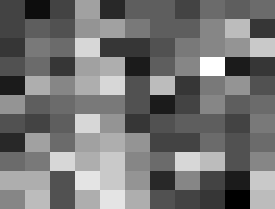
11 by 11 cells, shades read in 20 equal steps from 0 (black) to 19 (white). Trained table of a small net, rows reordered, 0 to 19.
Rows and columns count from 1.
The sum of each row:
68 92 96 87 104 82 83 91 125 110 102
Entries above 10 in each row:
1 3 3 3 5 1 2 4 5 6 5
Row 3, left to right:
4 9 8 16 4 4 6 9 10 11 15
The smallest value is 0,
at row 11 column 10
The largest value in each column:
13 14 16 17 17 13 14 16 19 14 15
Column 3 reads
5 6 8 4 10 8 7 8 16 6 6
